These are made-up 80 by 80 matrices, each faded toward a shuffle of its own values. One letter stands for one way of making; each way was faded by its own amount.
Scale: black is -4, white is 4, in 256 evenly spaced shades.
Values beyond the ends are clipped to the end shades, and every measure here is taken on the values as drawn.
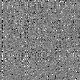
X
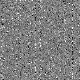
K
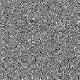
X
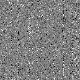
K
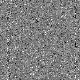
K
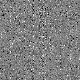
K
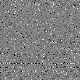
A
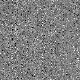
K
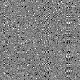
X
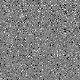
A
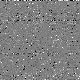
A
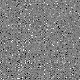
X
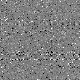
A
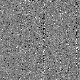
K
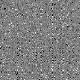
X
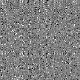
X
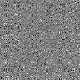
X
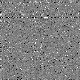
A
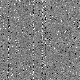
K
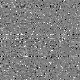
A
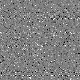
A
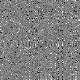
X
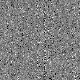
K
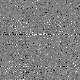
A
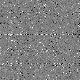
A
